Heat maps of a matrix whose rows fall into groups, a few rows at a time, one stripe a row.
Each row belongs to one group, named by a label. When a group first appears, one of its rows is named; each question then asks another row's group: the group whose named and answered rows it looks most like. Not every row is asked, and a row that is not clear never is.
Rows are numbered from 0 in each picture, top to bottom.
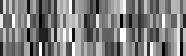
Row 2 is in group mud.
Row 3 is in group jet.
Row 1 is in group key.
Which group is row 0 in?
mud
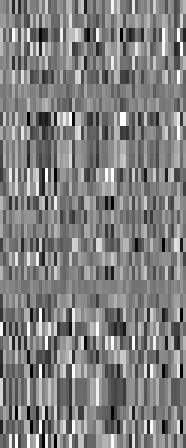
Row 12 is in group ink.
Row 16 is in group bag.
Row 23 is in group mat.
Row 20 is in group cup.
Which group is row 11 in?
mud
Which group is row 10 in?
mud
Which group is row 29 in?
bag
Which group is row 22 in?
jet
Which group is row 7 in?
mat
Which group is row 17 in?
jet
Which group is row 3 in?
cup
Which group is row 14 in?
bag
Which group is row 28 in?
mat
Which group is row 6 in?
bag
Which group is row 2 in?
key
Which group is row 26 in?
jet
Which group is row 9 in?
key
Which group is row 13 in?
ink
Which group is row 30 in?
jet
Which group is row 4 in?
ink
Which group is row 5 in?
key
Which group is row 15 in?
cup
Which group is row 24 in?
ink
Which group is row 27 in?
mat
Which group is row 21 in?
mud
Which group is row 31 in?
ink
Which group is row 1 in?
cup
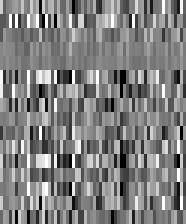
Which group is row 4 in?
cup
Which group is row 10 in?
key
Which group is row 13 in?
mat
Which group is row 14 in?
cup
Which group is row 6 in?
key
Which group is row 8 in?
mat
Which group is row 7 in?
bag
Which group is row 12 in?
key
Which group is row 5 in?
mat
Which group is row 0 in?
cup
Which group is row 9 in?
jet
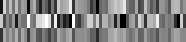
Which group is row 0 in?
mud
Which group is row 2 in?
mud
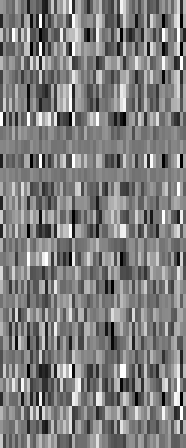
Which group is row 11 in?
jet
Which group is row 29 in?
cup
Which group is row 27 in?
key
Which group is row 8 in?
mat
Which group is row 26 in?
mud
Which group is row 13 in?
key
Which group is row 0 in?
mud
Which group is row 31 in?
mat
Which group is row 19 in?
key
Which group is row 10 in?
cup
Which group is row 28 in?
jet
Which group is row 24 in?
bag
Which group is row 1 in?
jet
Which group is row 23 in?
bag
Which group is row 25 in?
jet
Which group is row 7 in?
mud
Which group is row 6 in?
mud
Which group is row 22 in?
ink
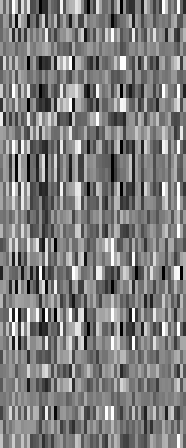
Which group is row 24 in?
ink
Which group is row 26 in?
mat
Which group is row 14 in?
key
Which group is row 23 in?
key
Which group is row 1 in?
bag
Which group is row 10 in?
key
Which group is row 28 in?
bag
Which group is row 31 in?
key
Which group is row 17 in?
ink
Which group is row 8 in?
mat
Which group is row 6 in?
key
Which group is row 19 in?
jet
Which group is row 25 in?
mud
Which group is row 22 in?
ink
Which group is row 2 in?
ink
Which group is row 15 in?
mud
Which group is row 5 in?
bag
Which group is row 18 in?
ink
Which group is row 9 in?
cup
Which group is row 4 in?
mud
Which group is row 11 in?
bag
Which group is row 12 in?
bag
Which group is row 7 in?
mud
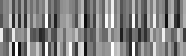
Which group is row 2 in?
key
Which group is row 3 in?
ink
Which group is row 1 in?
ink
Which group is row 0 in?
ink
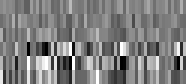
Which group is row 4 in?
mat
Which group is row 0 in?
cup
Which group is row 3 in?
mud
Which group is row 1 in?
bag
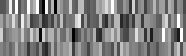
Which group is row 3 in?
mud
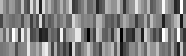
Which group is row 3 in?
mat
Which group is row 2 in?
key
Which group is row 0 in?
cup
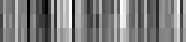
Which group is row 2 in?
mud
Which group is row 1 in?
mud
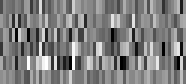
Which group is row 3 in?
jet
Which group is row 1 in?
ink
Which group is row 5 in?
cup
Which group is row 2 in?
bag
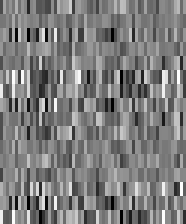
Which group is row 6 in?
key
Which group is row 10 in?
bag
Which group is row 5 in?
key
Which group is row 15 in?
key
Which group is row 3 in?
mat
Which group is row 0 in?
mud
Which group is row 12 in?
mud
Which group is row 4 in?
jet
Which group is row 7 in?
bag
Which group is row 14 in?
bag
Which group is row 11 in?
mat
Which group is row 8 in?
jet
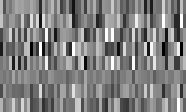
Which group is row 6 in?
jet
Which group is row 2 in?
ink
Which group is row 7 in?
key
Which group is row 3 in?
jet
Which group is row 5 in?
bag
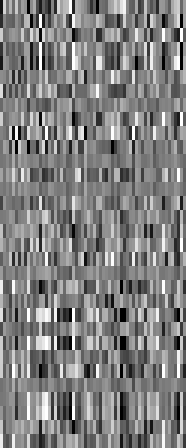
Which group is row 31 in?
key
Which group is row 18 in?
ink
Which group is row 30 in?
cup
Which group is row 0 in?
mud
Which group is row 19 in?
mat
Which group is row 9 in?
ink
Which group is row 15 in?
mat
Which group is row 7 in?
mud
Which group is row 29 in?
mat
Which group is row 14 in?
jet
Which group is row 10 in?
bag
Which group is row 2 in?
cup
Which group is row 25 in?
key
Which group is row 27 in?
bag
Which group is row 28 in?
mat
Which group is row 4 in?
jet
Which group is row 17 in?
cup
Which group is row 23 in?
jet
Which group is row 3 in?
jet
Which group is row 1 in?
jet
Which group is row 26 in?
key
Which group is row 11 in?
bag
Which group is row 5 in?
ink
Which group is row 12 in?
key
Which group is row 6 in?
mat
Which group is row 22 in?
mat
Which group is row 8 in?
cup
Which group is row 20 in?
key
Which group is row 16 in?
cup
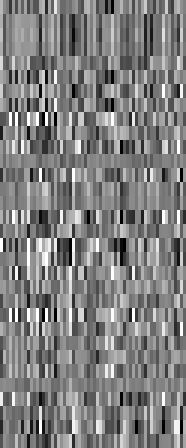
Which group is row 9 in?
mud
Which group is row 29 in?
jet
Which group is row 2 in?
cup
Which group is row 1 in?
cup
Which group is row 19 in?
ink
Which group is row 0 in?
bag
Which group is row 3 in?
cup
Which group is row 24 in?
ink
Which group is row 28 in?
key
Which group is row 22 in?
ink
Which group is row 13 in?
mat
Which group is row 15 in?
key
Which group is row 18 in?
mat
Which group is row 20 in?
cup
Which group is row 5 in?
bag
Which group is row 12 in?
jet
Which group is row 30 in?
jet
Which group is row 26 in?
ink
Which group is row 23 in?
cup
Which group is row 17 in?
mat
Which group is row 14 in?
mat
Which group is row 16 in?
mud
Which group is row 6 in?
cup
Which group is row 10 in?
key
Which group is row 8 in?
ink
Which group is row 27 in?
cup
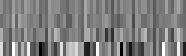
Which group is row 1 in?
bag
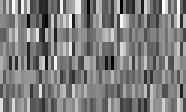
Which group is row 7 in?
key
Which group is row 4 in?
bag
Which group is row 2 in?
ink
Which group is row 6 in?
jet
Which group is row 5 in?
cup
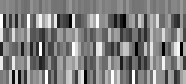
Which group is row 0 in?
cup
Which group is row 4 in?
key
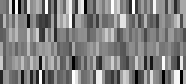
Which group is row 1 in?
mud
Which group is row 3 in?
mat
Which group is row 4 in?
cup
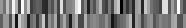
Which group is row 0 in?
key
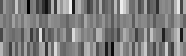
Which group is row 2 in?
jet
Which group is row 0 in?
mud
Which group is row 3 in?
bag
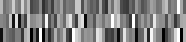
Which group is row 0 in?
key
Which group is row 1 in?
ink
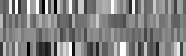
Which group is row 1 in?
mat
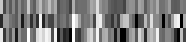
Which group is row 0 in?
mat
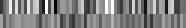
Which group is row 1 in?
cup
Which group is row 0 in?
ink
